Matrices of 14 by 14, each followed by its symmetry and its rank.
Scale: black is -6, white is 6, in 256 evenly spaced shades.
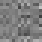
neither, rank three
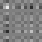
symmetric, rank one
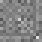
symmetric, rank three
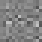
neither, rank three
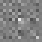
symmetric, rank three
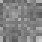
symmetric, rank three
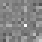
symmetric, rank three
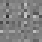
neither, rank three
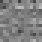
neither, rank three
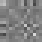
symmetric, rank three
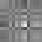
symmetric, rank one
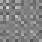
symmetric, rank three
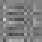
neither, rank two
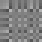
symmetric, rank one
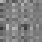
neither, rank two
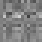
neither, rank two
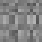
neither, rank two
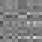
neither, rank two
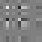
symmetric, rank one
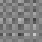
symmetric, rank one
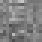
neither, rank three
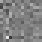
neither, rank three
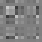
symmetric, rank one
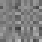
neither, rank two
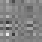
neither, rank two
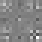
symmetric, rank three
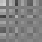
symmetric, rank one
